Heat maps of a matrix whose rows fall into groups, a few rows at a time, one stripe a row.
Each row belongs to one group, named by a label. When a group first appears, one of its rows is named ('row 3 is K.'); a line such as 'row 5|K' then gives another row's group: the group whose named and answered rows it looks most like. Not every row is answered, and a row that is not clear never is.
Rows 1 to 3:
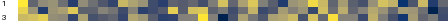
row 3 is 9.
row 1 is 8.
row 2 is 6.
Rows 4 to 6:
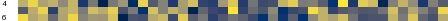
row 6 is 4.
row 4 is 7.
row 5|4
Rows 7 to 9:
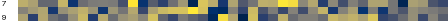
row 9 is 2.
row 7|9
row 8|4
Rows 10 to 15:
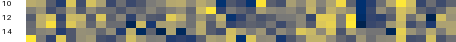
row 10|6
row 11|6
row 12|4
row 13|4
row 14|7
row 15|8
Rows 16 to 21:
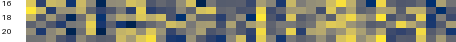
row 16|2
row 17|6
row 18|2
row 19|6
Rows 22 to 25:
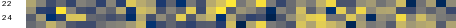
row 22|8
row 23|9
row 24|6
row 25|8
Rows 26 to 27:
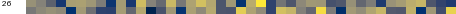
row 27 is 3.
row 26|6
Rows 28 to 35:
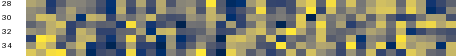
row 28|6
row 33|7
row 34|7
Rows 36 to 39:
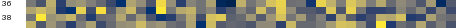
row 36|3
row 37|4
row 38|9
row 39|2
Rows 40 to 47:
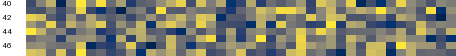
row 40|4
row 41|3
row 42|6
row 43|4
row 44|8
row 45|6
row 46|7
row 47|7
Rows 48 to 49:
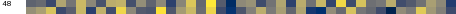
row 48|9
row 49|4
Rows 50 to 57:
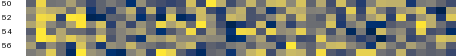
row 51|7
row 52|7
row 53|4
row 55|4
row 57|3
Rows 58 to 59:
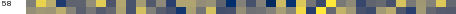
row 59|9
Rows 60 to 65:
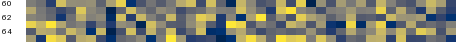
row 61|3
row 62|6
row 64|7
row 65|3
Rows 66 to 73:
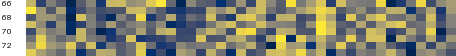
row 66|2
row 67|8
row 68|3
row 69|8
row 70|3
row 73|9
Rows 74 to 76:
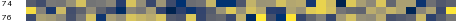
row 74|3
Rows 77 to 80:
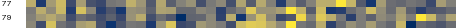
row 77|2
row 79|8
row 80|3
